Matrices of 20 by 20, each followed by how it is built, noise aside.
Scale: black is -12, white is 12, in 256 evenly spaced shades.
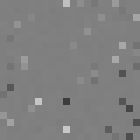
sparse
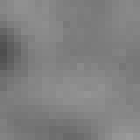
smooth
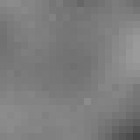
smooth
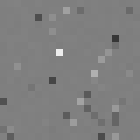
sparse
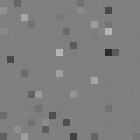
sparse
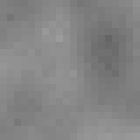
smooth
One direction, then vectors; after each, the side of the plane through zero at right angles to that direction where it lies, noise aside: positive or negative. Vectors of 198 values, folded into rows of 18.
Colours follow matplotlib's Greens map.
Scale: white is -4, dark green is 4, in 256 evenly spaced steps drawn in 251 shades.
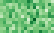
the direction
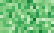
positive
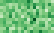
positive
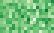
negative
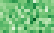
positive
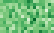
positive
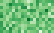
negative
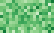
negative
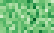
positive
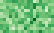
positive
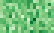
positive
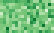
positive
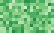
positive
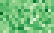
negative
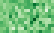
positive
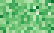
negative
